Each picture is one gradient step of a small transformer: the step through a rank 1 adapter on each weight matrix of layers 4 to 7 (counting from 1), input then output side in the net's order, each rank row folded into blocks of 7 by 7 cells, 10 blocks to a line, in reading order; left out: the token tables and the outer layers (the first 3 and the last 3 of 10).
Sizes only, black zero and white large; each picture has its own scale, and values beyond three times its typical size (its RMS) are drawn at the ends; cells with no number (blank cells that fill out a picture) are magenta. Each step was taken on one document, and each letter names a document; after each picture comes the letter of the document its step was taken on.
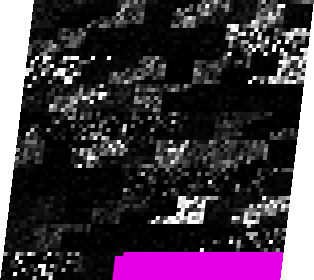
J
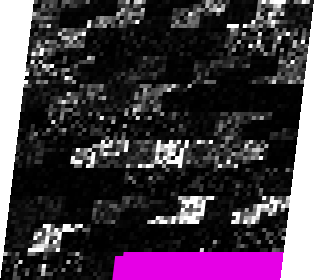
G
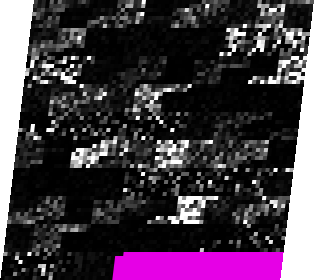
J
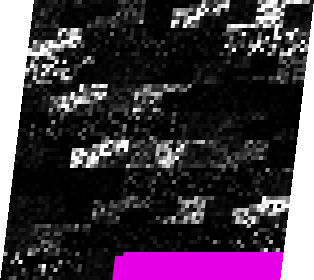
G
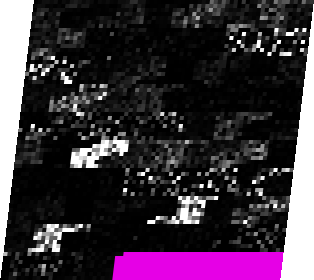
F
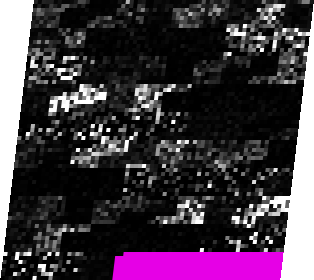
J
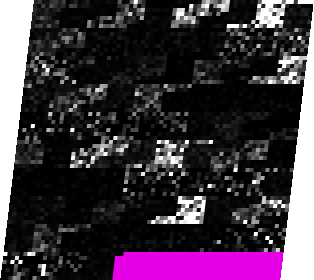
G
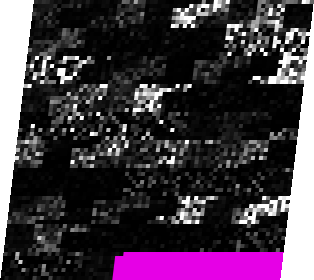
J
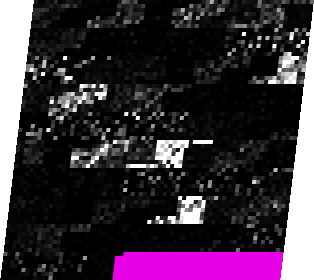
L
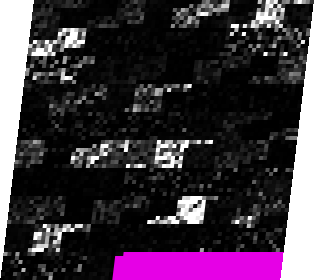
G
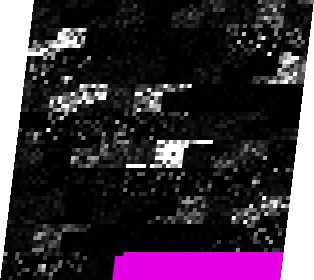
L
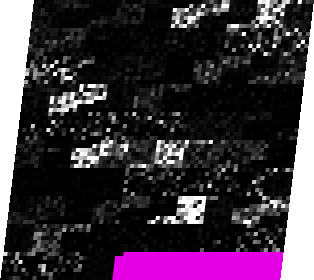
G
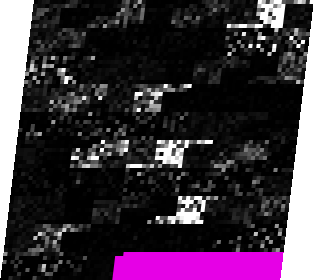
L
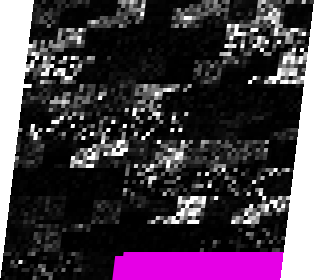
J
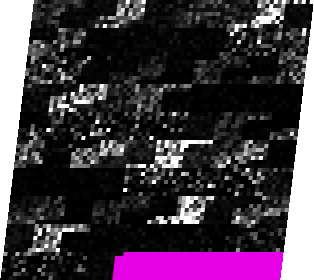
G
